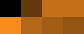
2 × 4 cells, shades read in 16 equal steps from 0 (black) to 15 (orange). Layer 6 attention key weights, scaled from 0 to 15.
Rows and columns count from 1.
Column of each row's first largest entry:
3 1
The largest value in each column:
15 11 12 12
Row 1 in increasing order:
0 6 12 12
